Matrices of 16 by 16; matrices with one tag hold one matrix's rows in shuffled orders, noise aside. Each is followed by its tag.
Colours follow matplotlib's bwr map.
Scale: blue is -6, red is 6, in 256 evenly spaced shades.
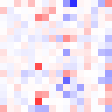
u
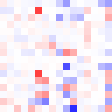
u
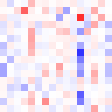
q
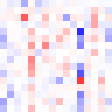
q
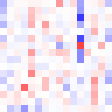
q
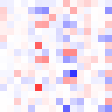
u
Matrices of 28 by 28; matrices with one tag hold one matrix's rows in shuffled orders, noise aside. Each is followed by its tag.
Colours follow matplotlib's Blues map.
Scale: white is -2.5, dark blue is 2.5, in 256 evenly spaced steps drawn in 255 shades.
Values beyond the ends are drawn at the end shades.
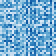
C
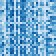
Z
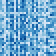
Z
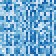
C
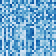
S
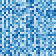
S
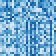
C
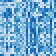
C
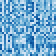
S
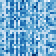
Z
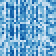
Z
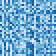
S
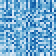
C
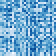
C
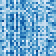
Z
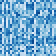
S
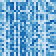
Z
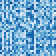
S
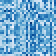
C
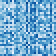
C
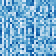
S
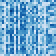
Z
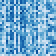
Z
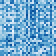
C
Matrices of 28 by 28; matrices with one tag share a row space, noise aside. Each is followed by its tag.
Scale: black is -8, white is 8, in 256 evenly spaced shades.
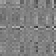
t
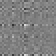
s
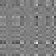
t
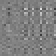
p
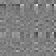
t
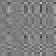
p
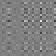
p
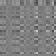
t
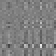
p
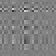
s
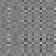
p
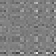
t
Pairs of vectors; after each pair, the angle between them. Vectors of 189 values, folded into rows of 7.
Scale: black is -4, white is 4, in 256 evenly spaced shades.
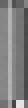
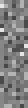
orthogonal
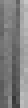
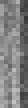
nearly opposite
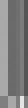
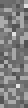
orthogonal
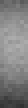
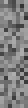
orthogonal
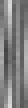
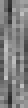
nearly opposite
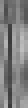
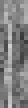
nearly opposite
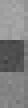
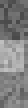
nearly opposite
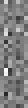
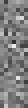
partly opposed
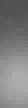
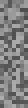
orthogonal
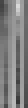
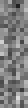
partly opposed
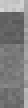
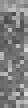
partly aligned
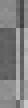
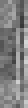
nearly parallel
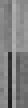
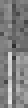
nearly opposite
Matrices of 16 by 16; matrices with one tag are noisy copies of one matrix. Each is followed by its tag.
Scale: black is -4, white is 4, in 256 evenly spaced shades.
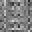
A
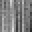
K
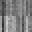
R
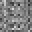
A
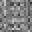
A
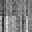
R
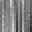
K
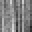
K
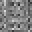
A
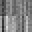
R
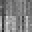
R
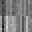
R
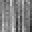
K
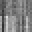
R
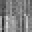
R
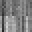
R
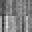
R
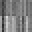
R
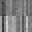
R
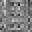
A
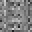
A
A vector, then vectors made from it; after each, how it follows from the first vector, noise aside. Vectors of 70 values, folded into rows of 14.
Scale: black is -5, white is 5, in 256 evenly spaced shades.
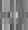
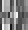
scaled up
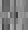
negated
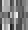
scaled up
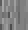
partly zeroed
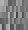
sign-scrambled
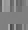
partly zeroed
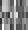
scaled up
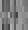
negated
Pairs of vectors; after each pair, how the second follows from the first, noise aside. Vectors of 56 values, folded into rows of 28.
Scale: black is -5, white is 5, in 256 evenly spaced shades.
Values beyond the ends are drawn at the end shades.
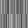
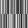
scaled up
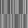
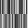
scaled up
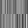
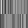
reversed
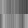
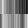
scaled up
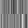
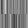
reversed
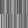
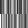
scaled up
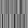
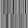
reversed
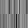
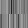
reversed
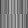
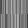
reversed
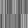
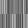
reversed
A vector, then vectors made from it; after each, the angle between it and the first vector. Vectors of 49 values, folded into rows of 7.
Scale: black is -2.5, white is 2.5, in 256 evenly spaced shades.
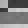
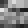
nearly opposite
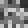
partly aligned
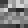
nearly opposite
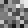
partly opposed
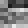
nearly parallel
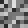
orthogonal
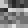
nearly parallel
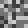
orthogonal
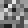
partly opposed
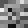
partly opposed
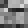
nearly opposite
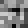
partly opposed
